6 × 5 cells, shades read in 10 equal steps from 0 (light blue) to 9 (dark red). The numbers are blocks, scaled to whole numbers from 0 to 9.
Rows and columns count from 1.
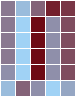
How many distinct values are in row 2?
5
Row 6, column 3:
3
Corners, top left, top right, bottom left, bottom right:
4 7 1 2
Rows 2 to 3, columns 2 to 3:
0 9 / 0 9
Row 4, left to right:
4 0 9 3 6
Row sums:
25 22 22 22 21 11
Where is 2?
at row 6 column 5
